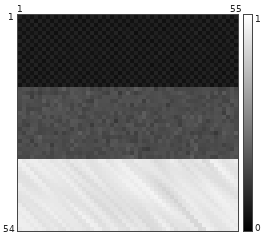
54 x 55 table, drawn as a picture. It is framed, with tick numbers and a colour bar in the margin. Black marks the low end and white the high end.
The table splits into 3 rows of 1 panel. Panel 1,1: very low, checkered, faint in contrast. Panel 2,1: low, fine-grained, faint in contrast. Panel 3,1: very high, slanting down to the right, faint in contrast.
